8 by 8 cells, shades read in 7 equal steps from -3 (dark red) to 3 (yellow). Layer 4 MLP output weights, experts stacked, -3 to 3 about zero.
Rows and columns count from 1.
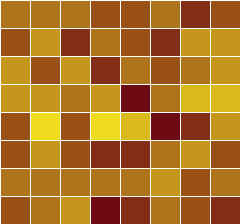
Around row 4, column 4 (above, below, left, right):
-2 3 0 -3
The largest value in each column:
1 3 1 3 2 1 2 2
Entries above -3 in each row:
8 8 8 7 7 8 8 7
